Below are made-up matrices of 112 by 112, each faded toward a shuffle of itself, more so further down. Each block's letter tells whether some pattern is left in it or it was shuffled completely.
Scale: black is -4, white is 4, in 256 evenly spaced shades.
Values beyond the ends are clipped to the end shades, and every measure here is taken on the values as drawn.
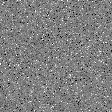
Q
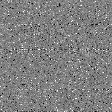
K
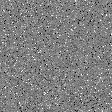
Q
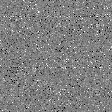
K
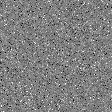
Q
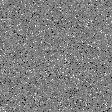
Q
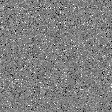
K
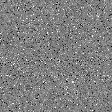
K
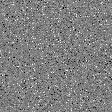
Q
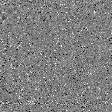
K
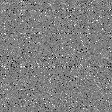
K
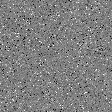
Q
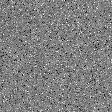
Q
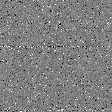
K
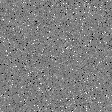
Q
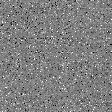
K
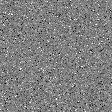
Q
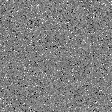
Q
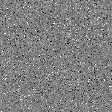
K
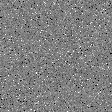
Q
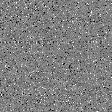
K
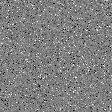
Q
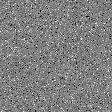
Q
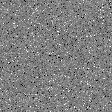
Q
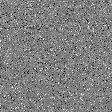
K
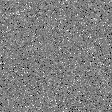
Q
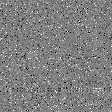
K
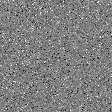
Q
